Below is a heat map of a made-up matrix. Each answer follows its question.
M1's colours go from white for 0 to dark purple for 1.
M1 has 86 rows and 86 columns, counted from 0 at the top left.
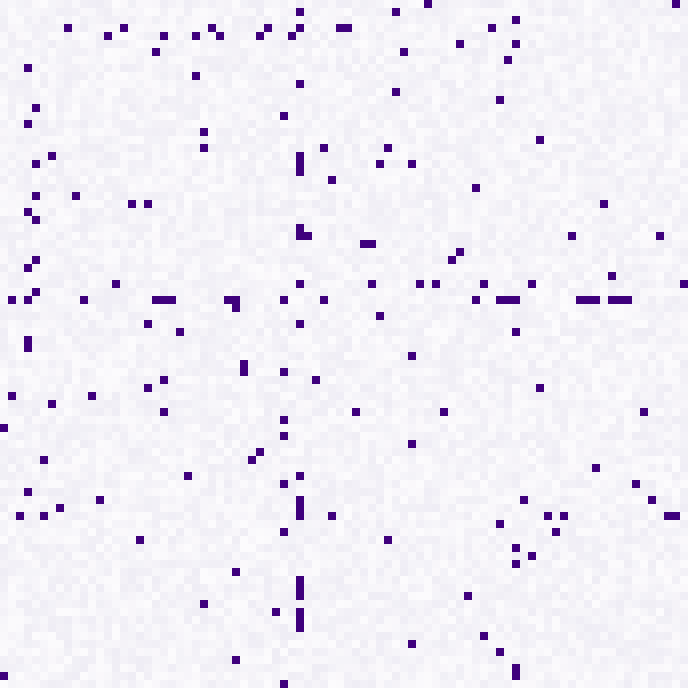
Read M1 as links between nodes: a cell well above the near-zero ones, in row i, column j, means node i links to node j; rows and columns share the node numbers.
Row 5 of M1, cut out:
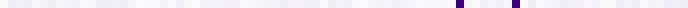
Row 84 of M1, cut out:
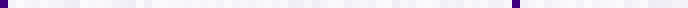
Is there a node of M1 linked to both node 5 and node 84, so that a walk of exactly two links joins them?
yes
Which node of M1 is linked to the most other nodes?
node 37
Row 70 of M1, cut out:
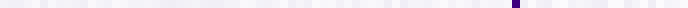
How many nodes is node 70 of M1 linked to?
1
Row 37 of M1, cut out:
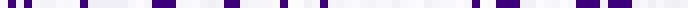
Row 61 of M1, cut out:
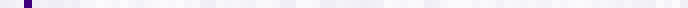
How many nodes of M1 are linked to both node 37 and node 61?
1
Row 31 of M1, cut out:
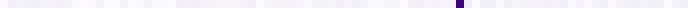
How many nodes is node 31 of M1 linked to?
1
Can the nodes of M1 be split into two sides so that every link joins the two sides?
yes
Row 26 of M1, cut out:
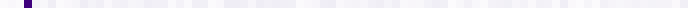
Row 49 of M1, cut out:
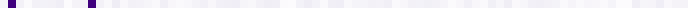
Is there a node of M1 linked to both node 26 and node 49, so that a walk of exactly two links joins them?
no
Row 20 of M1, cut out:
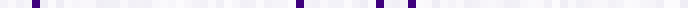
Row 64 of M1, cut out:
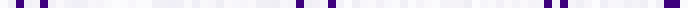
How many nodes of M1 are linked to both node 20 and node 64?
1
